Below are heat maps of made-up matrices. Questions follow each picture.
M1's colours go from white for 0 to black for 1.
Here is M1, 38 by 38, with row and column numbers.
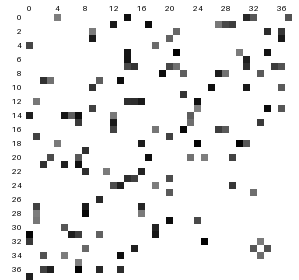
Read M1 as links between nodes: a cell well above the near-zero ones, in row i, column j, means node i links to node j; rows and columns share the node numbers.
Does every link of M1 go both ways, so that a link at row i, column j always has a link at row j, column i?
yes
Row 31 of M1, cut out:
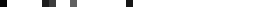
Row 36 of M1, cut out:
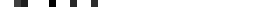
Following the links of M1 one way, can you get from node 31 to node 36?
yes
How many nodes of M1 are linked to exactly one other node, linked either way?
5
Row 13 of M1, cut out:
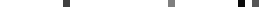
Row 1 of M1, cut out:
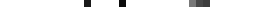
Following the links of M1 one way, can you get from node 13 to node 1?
yes
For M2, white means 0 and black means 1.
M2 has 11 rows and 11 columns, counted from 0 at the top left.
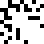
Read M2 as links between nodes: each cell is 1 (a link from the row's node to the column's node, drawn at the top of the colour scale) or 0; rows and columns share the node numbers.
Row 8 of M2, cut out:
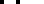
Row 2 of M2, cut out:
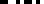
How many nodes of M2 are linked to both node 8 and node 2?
2
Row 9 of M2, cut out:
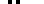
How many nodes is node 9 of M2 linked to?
2
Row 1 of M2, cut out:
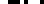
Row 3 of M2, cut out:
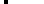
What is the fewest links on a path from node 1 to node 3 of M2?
1
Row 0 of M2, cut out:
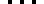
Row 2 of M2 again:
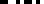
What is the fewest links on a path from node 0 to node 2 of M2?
1
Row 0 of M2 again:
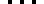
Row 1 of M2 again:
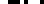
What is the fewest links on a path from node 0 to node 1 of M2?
2
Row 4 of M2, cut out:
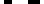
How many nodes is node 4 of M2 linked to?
5
